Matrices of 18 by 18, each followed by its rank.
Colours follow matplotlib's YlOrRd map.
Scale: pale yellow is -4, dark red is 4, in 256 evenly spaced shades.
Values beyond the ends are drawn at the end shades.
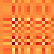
one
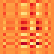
one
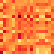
three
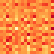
three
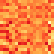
three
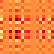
one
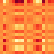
one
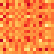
three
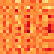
three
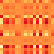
one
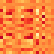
three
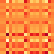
one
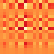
one
